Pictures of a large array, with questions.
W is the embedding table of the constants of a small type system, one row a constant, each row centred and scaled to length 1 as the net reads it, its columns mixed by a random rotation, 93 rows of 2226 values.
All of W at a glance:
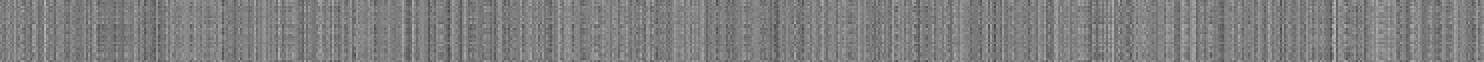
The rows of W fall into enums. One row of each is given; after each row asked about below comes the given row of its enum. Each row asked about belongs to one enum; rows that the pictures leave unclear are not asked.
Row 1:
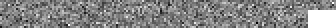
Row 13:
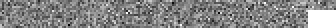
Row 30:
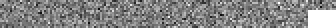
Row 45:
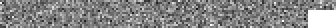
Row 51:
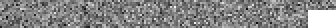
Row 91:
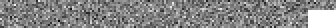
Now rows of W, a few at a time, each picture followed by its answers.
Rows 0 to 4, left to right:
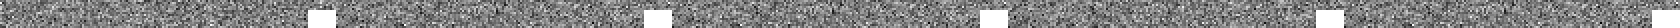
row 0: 45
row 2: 1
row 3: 51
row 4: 1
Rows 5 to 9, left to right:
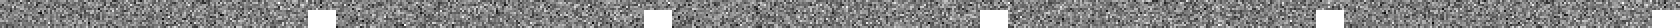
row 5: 30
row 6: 1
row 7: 51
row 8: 45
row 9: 30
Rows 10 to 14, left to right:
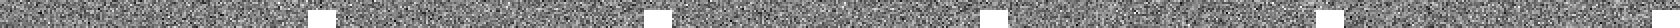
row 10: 30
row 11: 91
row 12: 91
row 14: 51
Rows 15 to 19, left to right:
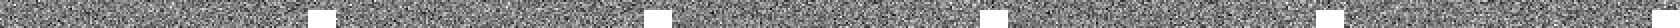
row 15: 91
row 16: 91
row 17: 30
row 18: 30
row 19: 45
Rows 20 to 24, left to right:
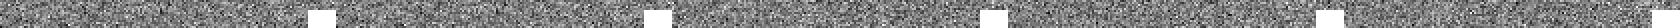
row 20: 1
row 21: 1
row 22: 45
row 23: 30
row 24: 13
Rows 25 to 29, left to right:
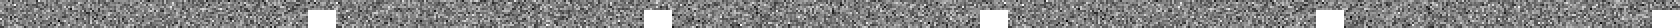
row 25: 91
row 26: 45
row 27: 1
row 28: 91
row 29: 51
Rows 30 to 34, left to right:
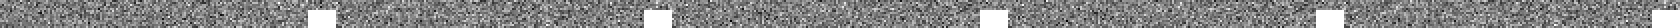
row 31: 45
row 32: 91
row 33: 91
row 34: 45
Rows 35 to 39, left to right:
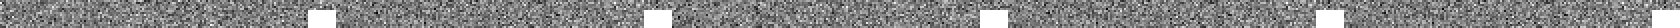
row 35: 45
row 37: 51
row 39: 30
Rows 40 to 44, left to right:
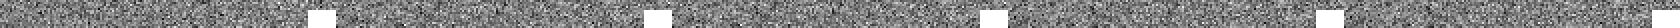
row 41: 1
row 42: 1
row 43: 51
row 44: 51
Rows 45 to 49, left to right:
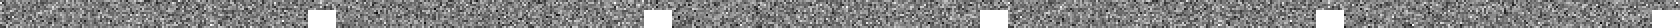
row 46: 30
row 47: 51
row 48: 45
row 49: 1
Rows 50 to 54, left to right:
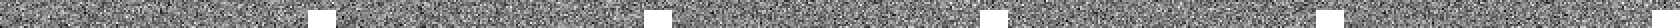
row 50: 1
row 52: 30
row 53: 91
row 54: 30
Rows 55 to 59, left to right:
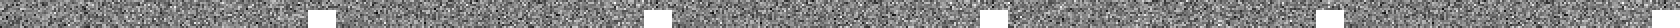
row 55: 51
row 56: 30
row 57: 30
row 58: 45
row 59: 30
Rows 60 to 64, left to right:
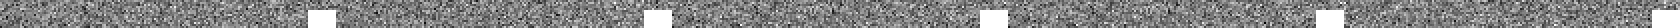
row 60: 51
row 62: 1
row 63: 1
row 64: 45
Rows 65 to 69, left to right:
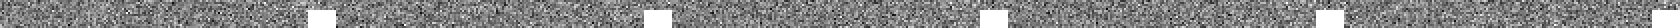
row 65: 13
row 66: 1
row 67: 30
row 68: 30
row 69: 45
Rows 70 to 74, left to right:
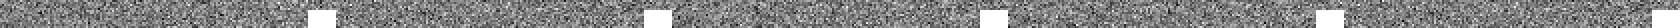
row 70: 30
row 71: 91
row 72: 51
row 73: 1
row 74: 91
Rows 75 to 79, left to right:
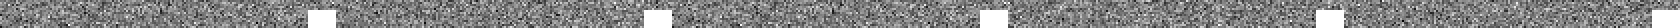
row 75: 1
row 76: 30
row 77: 1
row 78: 45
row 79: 91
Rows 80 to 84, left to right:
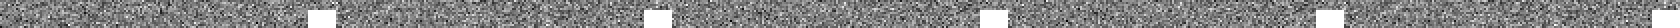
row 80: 1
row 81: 45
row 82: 91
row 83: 91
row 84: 45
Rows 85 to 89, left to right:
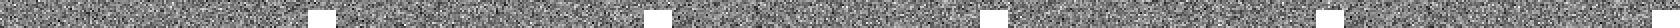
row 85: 91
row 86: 1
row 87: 51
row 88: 45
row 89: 51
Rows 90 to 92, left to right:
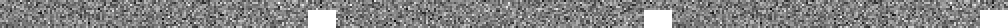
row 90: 30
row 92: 30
